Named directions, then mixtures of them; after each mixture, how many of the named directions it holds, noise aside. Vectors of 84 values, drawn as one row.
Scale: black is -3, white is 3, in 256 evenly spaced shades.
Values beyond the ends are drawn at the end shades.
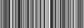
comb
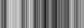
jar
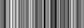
two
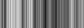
one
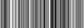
two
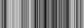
one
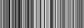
two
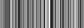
one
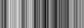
one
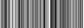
two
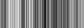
one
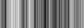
one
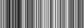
two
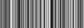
one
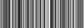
one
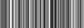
two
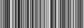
one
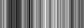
one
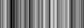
two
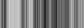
one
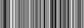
two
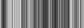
one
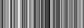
two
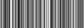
one
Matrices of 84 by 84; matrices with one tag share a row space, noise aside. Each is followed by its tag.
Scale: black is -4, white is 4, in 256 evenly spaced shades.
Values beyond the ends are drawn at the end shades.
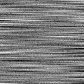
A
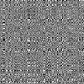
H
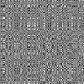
H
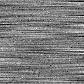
A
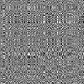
H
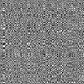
H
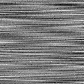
A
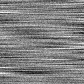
A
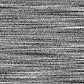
A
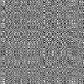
H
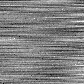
A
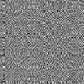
H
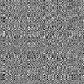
H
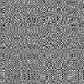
H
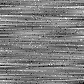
A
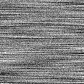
A
